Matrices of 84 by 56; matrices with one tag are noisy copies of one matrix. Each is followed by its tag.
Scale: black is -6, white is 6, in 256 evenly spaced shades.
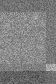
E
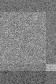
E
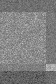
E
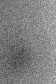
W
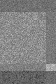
E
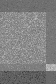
E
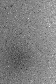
W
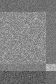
E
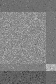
E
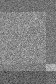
E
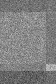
E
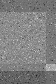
E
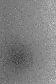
W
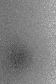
W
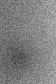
W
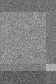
E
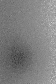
W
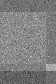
E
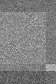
E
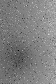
W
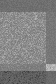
E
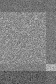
E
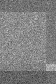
E
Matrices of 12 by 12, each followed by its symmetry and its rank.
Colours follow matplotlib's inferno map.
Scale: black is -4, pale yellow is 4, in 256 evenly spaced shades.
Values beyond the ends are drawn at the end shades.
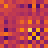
symmetric, rank two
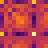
symmetric, rank two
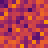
symmetric, full rank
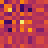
symmetric, rank two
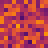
neither, full rank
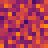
neither, full rank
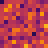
symmetric, full rank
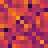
symmetric, full rank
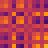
symmetric, rank one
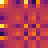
symmetric, rank one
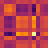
symmetric, rank one
